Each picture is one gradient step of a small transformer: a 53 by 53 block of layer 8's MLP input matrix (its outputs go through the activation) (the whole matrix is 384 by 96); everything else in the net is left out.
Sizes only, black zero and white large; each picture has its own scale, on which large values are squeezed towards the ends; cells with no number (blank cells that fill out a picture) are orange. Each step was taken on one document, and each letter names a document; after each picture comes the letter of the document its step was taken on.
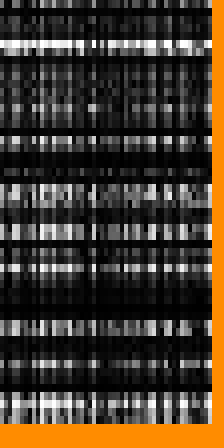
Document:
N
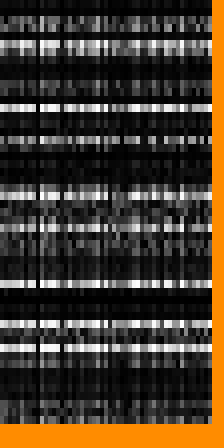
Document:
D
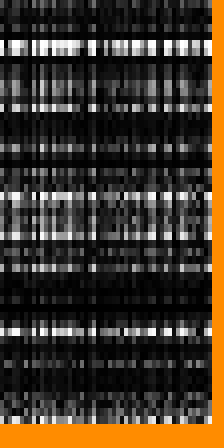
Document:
N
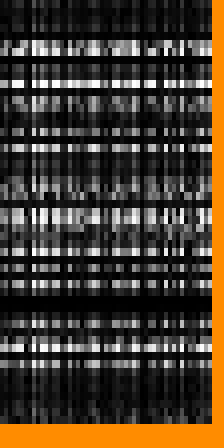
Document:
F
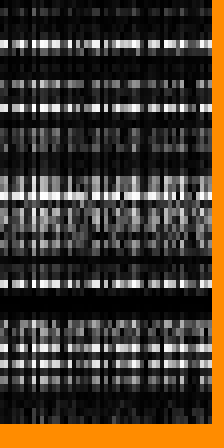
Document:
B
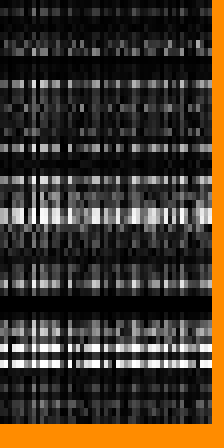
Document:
F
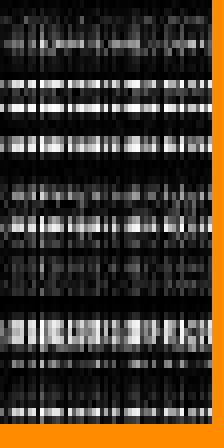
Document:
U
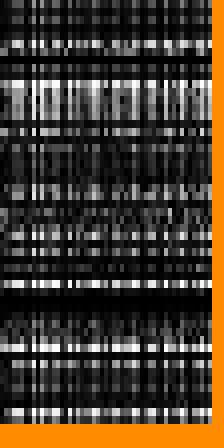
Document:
F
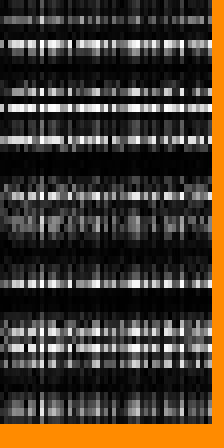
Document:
U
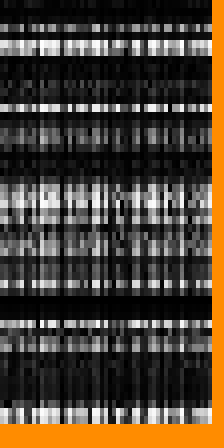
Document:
D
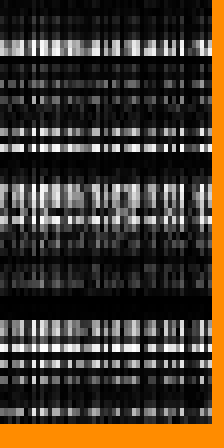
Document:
B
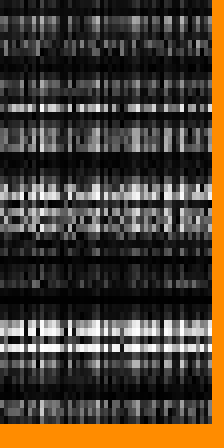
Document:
D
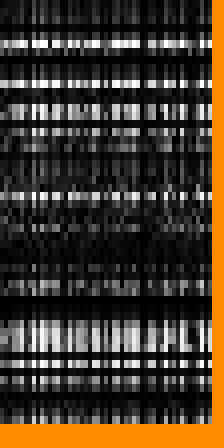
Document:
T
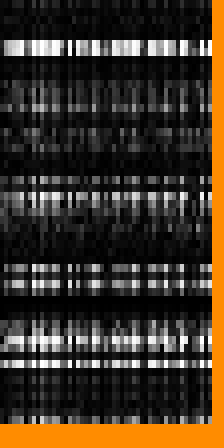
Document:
T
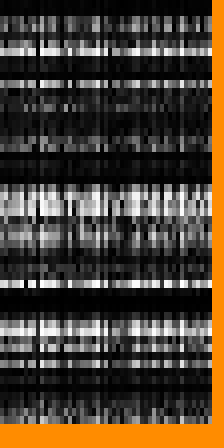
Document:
D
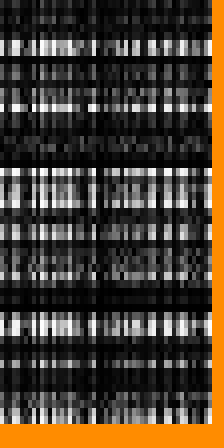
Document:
N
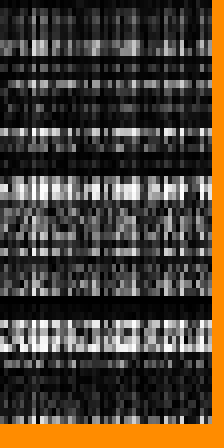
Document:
F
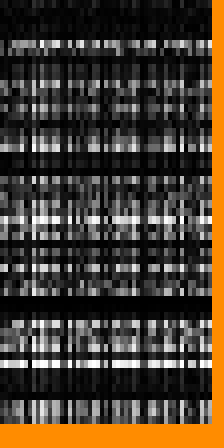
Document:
B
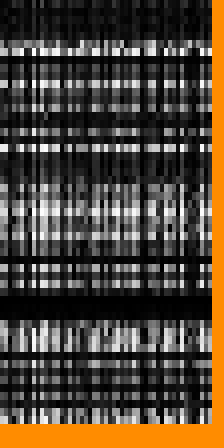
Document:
F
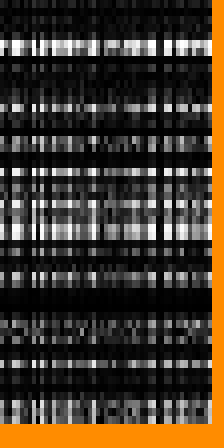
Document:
N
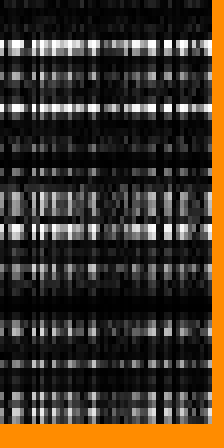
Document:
N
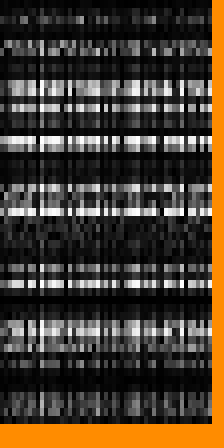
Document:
U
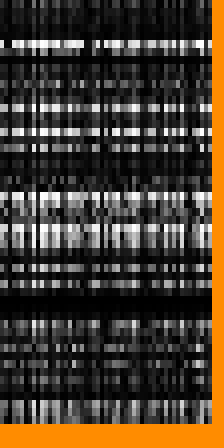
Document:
B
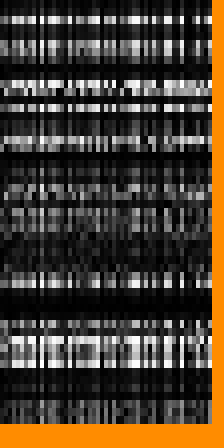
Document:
U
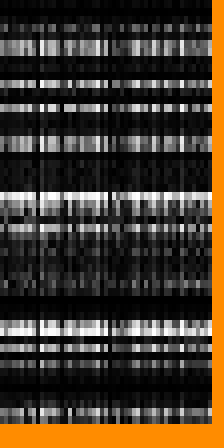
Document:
D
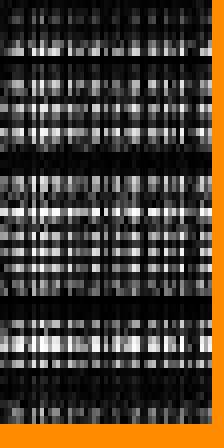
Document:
F
